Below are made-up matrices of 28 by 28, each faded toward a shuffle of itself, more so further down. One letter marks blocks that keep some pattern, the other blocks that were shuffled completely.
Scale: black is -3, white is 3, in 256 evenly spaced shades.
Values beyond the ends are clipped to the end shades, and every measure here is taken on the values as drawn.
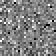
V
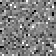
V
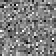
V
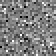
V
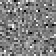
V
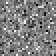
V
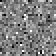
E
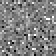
V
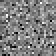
E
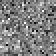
V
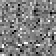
E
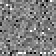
E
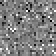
V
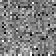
E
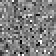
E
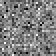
V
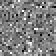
E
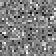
V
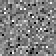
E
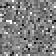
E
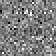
E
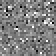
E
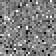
V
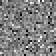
V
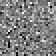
V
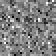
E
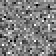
V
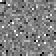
V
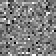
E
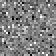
V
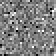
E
